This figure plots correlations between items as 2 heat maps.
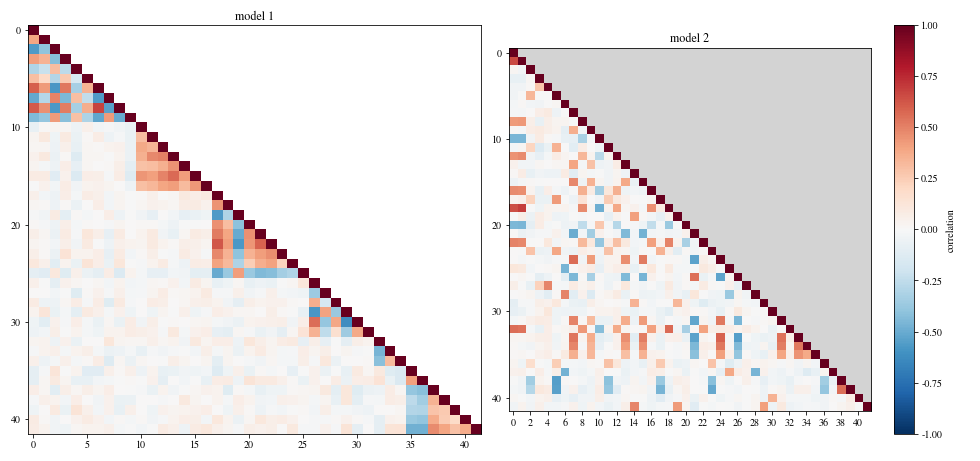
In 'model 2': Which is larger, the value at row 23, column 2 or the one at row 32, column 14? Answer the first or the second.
the first
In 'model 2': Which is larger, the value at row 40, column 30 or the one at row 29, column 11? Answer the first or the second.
the first
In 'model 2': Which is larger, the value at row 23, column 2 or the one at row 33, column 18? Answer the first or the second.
the first
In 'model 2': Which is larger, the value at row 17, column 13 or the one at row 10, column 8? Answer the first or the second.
the first
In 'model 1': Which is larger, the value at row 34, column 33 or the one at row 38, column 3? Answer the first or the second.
the first
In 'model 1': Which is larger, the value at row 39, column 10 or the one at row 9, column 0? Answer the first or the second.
the first
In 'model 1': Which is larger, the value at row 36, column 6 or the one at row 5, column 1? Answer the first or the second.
the second
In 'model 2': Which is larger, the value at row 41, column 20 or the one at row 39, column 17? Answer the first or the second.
the first
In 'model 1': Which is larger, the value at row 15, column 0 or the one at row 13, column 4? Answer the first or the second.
the first
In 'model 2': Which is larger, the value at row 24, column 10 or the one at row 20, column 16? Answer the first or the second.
the first
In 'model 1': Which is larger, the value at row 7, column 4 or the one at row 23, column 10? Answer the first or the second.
the first
